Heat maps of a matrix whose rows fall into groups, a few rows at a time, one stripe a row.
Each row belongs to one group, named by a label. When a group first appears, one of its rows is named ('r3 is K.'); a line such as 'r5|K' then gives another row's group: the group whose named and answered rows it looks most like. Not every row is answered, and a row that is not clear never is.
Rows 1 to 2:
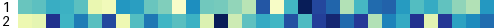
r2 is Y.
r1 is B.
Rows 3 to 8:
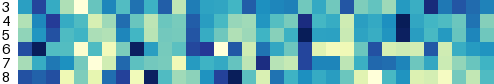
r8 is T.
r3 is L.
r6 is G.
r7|B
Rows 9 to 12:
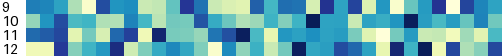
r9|L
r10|B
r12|Y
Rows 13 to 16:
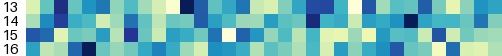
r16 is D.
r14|B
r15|G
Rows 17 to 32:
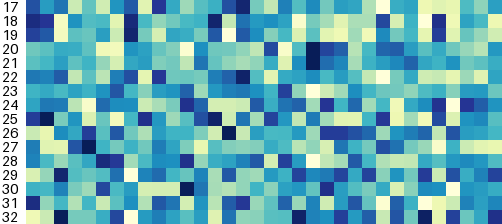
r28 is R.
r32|Y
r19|G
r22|T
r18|G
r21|B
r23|R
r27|D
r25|G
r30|L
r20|B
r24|L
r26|Y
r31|T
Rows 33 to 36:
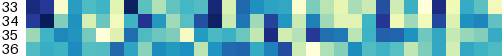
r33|G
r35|B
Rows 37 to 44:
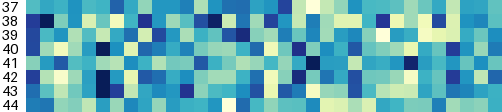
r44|G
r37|R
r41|B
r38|G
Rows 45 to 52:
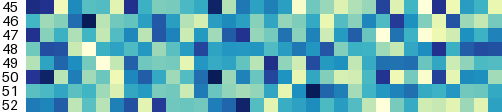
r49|B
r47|T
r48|L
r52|T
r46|D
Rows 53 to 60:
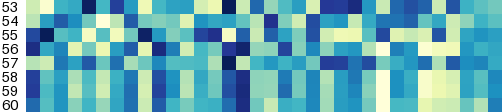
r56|T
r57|Y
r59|T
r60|T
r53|Y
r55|G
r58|T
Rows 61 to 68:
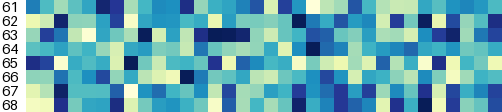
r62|Y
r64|B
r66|L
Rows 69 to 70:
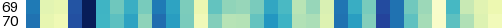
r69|D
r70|D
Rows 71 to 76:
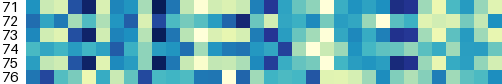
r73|D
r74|R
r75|D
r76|G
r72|T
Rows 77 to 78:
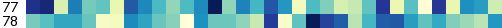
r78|B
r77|G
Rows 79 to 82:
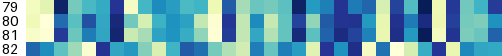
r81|Y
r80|Y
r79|Y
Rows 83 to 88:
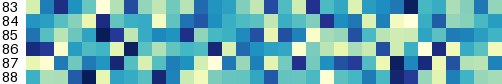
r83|B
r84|L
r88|D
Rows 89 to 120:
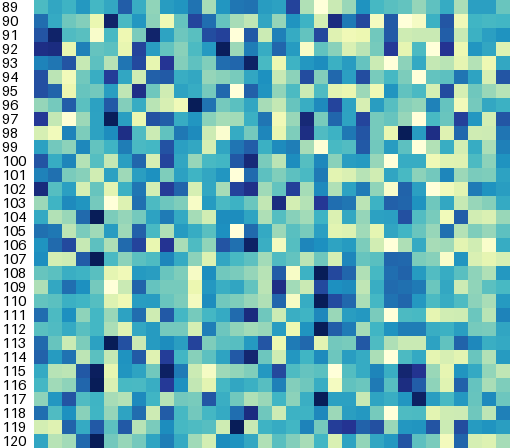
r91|G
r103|B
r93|T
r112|B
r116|D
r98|Y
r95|G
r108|B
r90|L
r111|T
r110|B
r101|G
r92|G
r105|G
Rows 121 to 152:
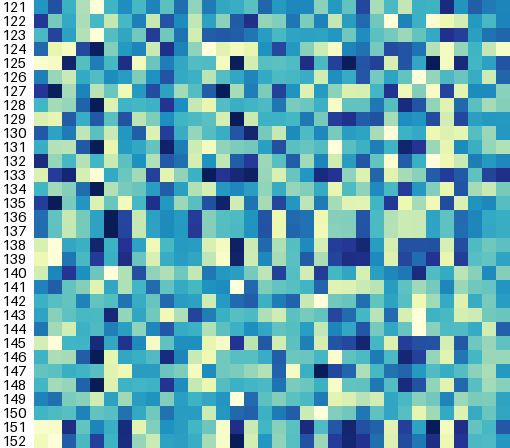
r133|L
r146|D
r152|Y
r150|R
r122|T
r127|G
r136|R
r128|D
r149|G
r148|D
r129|Y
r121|L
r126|R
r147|B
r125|Y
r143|L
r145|Y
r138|Y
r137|R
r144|R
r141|G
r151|Y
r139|Y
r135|G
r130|T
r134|D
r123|L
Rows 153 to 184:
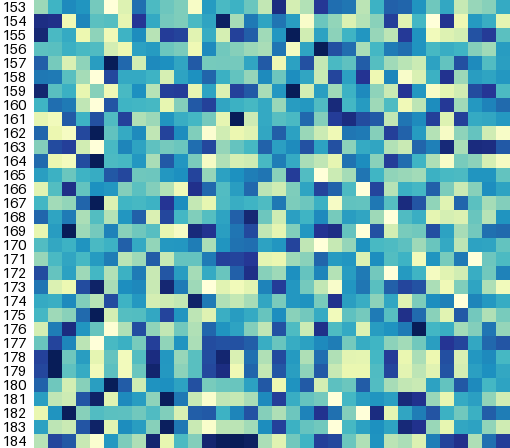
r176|B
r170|R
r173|D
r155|T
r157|R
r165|R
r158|L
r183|D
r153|B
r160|L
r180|R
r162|D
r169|L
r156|B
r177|L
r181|D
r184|L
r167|D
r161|Y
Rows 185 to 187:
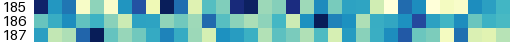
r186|B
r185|T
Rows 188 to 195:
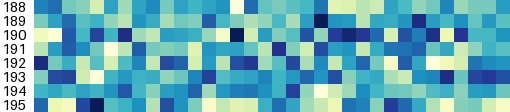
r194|R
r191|B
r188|G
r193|L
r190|Y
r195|D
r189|B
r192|T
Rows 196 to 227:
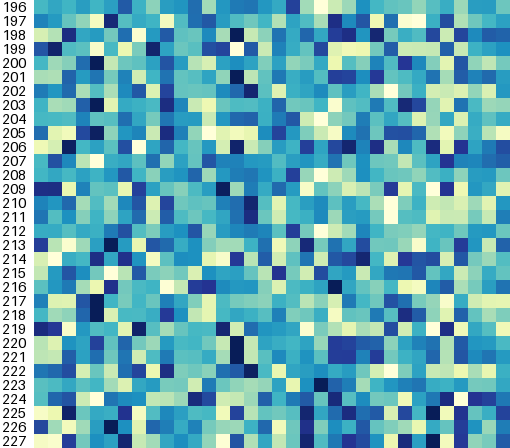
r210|T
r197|L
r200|D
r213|R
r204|R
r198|Y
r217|D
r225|Y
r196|R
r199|G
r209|G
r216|L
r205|D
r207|L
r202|T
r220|Y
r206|Y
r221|Y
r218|D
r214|Y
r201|Y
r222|T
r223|B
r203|D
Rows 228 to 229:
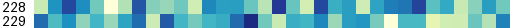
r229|T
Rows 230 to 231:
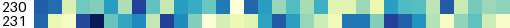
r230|G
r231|D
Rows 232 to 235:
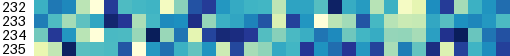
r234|L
